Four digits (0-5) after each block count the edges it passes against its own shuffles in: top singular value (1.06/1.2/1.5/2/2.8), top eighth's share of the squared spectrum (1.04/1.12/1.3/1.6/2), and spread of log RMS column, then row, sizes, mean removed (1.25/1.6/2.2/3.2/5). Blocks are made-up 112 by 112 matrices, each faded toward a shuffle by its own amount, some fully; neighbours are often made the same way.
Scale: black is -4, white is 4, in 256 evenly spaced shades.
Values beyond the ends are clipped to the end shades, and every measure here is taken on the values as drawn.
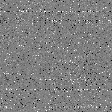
4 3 1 2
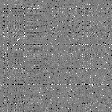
4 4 2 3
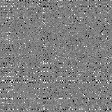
4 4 2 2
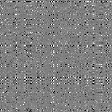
5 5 3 3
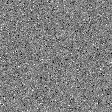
0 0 0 0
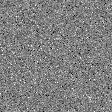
0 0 0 0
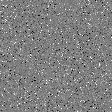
0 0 0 0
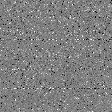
4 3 1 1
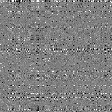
5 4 2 3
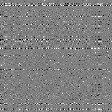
5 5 2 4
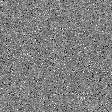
2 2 0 0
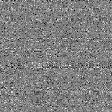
4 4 1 3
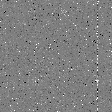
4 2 1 0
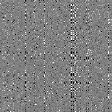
5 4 3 2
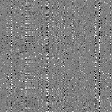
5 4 3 2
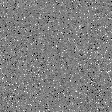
2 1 1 0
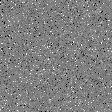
0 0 0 0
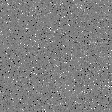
2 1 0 0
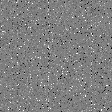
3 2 1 0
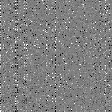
4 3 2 1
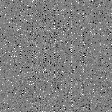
3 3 2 1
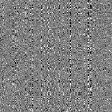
4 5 4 2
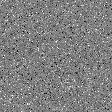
0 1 0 0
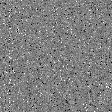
2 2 1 0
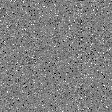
3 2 1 0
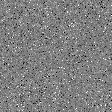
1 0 0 0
